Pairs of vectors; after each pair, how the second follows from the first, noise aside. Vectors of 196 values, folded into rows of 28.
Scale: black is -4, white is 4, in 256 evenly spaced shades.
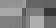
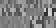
sign-scrambled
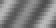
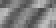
wrapped around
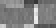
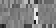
sign-scrambled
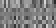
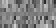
sign-scrambled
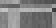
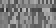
sign-scrambled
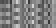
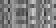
wrapped around
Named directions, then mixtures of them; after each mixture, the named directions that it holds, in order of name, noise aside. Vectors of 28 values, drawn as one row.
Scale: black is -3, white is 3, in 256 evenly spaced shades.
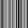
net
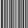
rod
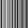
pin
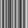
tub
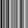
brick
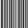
rod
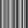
rod, tub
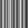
tub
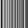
pin, rod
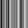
brick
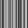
net, tub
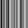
brick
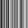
brick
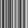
tub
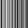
pin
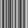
tub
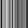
net, pin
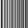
pin, rod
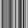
rod, tub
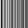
pin, rod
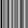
brick, pin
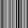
net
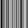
brick, net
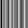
brick, pin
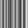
tub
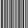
rod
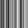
brick, tub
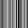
net
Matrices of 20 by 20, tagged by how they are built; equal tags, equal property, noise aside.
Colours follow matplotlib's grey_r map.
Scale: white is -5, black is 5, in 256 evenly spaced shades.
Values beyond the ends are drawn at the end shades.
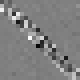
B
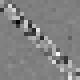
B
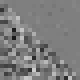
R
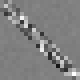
B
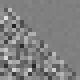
R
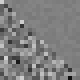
R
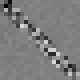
B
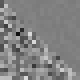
R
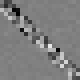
B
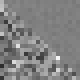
R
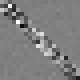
B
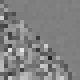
R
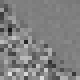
R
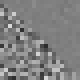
R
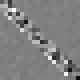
B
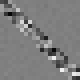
B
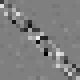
B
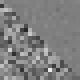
R
